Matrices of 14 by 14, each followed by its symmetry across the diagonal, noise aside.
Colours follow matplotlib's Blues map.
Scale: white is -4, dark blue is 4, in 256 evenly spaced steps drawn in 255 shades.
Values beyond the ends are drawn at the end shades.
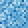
symmetric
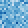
antisymmetric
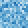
neither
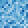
symmetric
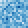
symmetric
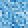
antisymmetric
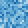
symmetric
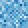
symmetric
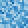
symmetric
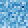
neither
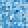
antisymmetric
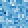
antisymmetric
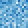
neither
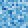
neither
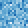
neither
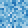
neither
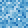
symmetric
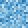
neither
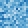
neither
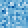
antisymmetric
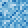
symmetric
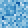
symmetric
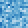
neither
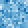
antisymmetric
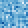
antisymmetric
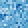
neither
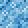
symmetric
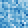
antisymmetric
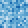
antisymmetric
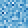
antisymmetric
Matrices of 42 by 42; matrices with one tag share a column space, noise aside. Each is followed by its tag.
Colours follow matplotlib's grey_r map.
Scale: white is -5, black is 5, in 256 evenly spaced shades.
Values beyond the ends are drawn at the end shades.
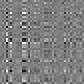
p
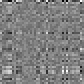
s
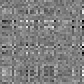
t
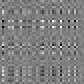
t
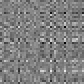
p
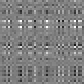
t
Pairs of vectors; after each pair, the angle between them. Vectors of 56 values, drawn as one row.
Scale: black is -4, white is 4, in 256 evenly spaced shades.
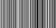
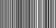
nearly opposite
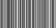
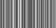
orthogonal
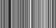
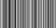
partly aligned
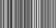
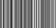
nearly parallel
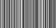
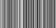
partly aligned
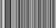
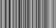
partly aligned
